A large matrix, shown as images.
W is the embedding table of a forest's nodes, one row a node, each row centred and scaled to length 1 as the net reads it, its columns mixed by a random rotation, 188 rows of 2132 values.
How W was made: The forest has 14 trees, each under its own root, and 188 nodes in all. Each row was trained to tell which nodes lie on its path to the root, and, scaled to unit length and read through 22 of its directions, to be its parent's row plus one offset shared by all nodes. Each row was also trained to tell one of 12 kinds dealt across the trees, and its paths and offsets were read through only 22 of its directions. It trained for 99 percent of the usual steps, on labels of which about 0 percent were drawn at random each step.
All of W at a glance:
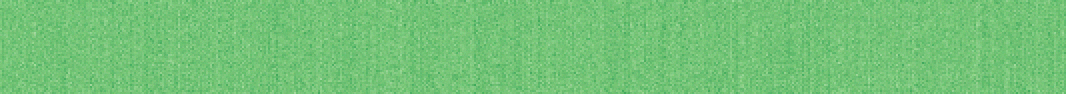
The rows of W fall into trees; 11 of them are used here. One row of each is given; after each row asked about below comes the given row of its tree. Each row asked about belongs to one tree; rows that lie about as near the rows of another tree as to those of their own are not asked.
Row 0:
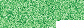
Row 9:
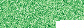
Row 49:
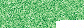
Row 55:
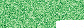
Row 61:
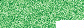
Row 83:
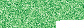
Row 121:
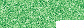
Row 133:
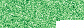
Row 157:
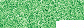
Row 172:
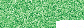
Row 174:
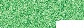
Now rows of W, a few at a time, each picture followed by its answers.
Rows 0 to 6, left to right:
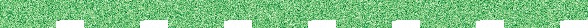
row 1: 174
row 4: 174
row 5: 172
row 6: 0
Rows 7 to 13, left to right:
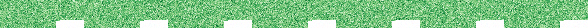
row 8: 172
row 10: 49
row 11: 61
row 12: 49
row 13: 61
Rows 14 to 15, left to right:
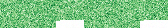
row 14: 83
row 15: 157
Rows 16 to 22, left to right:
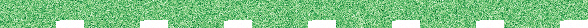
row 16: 133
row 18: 133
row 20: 157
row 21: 55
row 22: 0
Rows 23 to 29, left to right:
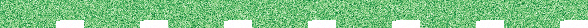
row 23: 174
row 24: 9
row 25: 55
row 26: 0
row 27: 172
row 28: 172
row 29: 133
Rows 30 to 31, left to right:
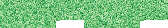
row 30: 55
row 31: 172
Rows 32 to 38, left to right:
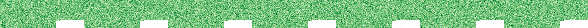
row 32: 174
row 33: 174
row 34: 9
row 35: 133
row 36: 49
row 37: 157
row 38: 133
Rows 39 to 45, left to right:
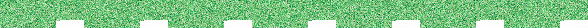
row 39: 174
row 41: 0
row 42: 174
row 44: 49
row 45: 157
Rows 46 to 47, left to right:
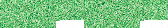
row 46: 172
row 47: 133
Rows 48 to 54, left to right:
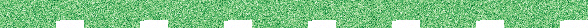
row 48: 174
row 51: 174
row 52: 172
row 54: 9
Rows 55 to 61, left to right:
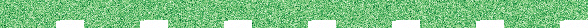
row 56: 172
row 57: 9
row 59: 83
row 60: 133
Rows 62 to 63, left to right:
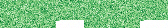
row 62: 83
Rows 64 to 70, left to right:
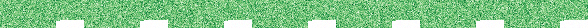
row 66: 49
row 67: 49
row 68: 55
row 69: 133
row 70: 49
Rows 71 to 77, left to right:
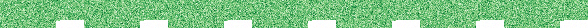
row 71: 9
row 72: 0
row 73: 49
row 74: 9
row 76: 49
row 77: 133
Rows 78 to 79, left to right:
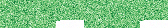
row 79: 174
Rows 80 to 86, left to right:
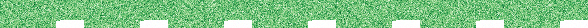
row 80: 172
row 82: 55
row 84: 49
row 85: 0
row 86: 55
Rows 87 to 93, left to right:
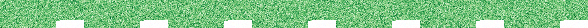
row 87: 157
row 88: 172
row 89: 174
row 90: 55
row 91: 133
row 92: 121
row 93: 157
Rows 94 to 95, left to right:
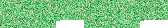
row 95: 55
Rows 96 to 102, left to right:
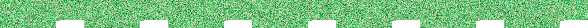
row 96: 9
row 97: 172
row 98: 157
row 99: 9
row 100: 83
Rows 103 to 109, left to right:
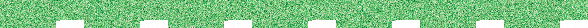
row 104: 9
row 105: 133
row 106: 172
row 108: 49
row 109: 61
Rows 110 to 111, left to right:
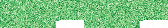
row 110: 0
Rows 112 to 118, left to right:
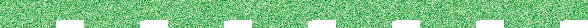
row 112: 174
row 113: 83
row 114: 172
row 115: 172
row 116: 55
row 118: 157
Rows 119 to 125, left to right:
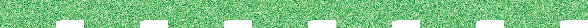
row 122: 61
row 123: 0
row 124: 9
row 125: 61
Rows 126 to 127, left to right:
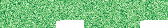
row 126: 49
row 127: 61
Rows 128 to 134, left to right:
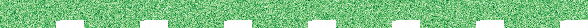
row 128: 55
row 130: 133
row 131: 49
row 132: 9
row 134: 61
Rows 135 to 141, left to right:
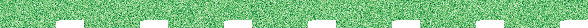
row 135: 55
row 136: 133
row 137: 49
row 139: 49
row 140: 0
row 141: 172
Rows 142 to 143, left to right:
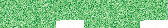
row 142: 55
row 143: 174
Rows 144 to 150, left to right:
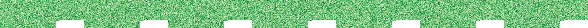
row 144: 172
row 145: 174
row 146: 157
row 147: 174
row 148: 55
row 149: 121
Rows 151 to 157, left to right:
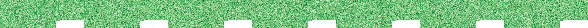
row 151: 172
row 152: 0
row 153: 133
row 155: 83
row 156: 174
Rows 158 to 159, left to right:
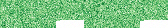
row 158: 174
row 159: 133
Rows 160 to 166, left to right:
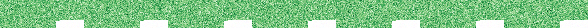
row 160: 61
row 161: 133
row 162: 133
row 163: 0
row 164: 0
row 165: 121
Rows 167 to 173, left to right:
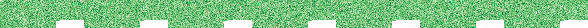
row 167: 157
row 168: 0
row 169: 49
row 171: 49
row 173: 133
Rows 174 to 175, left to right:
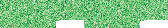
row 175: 0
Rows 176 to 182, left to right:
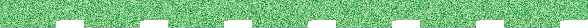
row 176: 9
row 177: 9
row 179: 55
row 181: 55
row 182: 55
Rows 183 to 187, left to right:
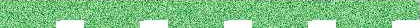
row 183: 174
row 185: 61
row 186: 172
